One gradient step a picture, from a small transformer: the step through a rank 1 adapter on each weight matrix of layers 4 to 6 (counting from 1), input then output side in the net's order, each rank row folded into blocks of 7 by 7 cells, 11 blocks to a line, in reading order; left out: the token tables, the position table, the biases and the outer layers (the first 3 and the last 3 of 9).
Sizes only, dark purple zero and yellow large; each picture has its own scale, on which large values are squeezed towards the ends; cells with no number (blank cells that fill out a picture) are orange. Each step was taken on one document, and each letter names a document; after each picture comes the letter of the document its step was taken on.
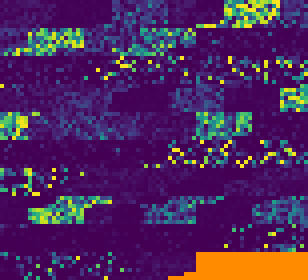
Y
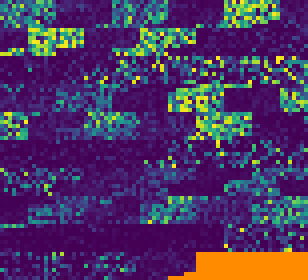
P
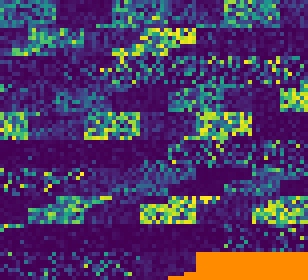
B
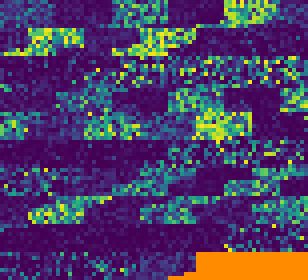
P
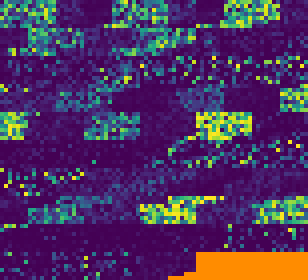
B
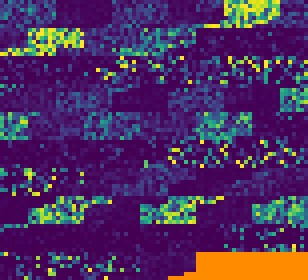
Y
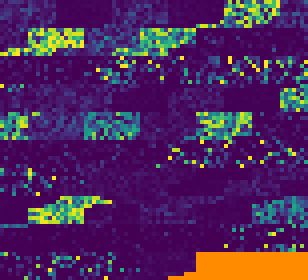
Y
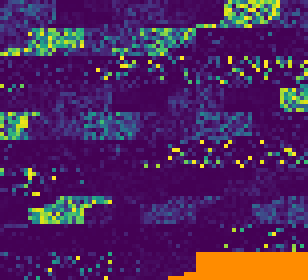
Y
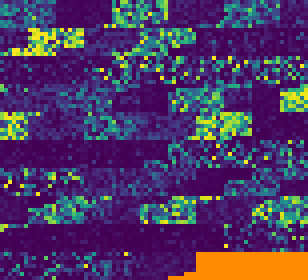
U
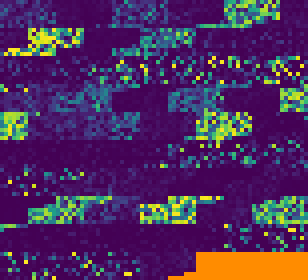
B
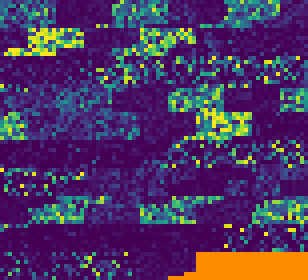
B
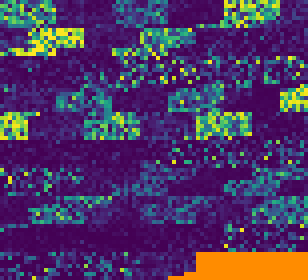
P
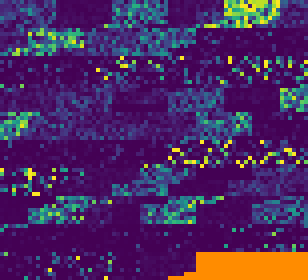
Y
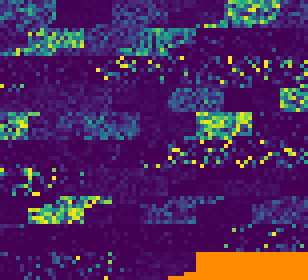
Y
